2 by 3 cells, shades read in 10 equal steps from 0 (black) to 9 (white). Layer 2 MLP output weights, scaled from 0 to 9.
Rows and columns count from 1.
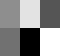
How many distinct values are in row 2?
3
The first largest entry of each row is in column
2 3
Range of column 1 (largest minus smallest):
1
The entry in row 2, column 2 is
0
